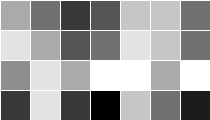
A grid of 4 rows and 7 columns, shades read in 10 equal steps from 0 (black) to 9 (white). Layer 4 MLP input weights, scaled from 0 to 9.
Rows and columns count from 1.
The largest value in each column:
8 8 6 9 9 7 9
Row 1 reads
6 4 2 3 7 7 4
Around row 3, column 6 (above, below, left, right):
7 4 9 9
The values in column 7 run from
1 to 9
